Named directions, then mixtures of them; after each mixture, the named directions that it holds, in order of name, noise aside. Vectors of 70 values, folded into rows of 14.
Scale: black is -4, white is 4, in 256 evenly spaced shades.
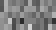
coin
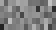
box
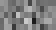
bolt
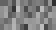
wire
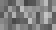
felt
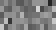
box, coin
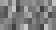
wire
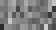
box, felt, wire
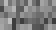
coin, wire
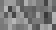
felt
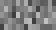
bolt, box, wire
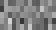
coin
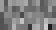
box, coin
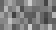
coin, felt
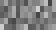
box, felt, wire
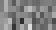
bolt, coin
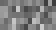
bolt, felt, wire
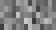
bolt, box, wire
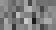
bolt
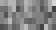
box, felt, wire
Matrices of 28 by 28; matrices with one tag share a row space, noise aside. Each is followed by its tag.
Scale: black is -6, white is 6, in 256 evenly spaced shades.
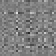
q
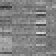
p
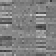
p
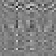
q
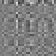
q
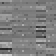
p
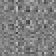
q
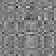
q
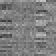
p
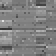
p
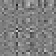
q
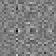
q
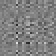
q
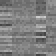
p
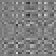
q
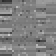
p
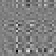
q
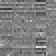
p
